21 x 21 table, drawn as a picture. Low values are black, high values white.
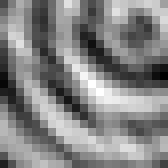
The centre is the roughest part. On average the colour sits 50% of the way up the scale. The halves do not mirror each other. Concentric rings centre on the top right.
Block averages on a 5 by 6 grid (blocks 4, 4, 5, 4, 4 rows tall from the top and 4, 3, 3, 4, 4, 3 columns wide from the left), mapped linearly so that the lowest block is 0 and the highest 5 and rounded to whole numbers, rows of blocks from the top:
3 0 4 1 3 4
3 0 4 0 2 2
1 2 1 5 2 1
2 3 4 3 3 2
3 3 3 4 4 3
